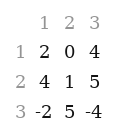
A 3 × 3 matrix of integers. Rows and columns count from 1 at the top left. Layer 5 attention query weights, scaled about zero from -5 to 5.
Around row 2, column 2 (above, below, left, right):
0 5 4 5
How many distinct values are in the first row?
3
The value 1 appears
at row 2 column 2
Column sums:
4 6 5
